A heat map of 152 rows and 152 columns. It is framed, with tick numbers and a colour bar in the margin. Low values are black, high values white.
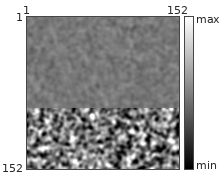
Mirror symmetry: none. Grain: blotchy. Slope: none. Seam: horizontal, 60% of the way down, the top part calmer. Histogram: heavy tails on both sides.
